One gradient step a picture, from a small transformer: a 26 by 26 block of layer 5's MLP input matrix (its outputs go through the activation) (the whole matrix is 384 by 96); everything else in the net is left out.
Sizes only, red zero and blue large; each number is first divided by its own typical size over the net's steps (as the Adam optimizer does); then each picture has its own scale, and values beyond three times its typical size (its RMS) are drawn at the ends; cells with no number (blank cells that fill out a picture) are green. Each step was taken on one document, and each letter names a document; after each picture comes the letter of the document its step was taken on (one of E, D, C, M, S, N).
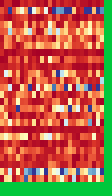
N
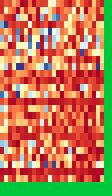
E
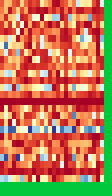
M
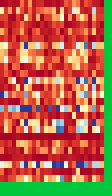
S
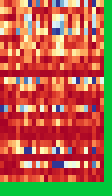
S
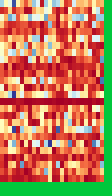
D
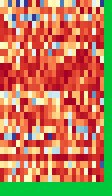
D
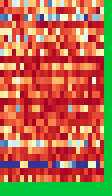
M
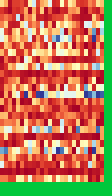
D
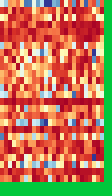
E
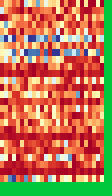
D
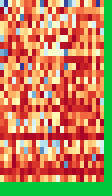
D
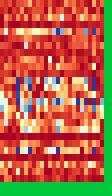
S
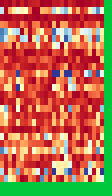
N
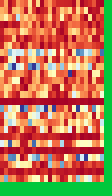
M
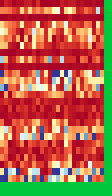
N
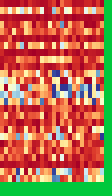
N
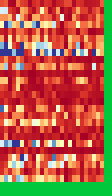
E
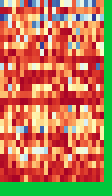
M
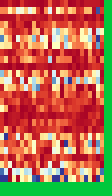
N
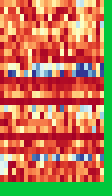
M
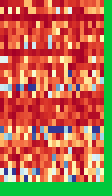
N
